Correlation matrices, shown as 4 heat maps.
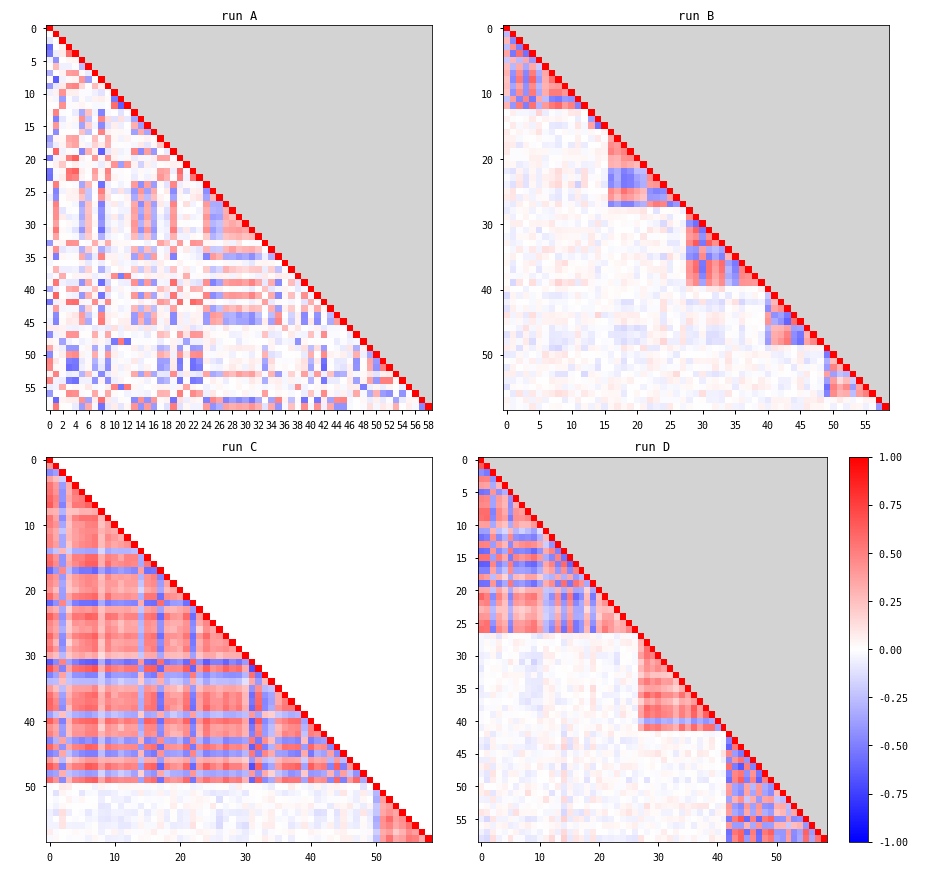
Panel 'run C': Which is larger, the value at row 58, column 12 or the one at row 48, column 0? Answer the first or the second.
the first
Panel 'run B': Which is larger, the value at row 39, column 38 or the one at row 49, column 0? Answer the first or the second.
the first
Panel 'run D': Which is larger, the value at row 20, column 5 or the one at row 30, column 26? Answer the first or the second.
the second
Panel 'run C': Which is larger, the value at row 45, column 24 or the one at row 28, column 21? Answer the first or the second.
the second
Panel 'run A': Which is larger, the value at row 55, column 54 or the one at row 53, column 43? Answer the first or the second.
the second
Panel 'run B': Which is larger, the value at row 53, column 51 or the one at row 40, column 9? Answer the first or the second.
the second
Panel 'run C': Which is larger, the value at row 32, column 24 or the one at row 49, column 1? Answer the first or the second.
the first
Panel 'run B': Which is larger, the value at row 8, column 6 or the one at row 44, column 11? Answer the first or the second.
the first
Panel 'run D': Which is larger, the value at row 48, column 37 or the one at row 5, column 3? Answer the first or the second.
the first
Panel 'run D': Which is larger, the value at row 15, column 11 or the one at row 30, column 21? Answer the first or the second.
the second
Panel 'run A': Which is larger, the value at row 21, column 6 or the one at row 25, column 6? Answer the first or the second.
the first
